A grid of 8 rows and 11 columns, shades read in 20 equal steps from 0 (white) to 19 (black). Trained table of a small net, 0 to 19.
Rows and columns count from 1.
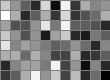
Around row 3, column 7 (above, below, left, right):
3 4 10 12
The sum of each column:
54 71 85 66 65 81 62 85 109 94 98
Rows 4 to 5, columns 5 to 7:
17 7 4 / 10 12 11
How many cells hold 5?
1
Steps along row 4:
up up down up down down up up down up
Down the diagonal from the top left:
4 6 13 8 10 14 14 5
